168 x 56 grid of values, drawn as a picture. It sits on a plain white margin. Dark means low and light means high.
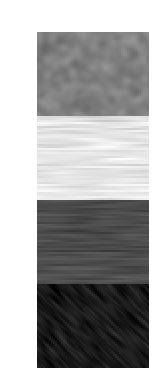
It is made of 4 by 1 panels. Panel 1,1: middling, blotchy, faint in contrast. Panel 2,1: very high, streaked across, faint in contrast. Panel 3,1: low, streaked across, faint in contrast. Panel 4,1: very low, slanting down to the right, faint in contrast.
